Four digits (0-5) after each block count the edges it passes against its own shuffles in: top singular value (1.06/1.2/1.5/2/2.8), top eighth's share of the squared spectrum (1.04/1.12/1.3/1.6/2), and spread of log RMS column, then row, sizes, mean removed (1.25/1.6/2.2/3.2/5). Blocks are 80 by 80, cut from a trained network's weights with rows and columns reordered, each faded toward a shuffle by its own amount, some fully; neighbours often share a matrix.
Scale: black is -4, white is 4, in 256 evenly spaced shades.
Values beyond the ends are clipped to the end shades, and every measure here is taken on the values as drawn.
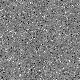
0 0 0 0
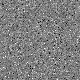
0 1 0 0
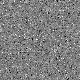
0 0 0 0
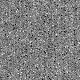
2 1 0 0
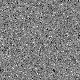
0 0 0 0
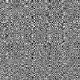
4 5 3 3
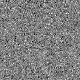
3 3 1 1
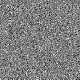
3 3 1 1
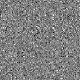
3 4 2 2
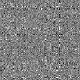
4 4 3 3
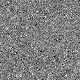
2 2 1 0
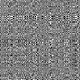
4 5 3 3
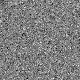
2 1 0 0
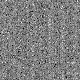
2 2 0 0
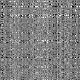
4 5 2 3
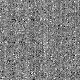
3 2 0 1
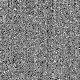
2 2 0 0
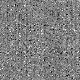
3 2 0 2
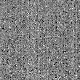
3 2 0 2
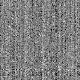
3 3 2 2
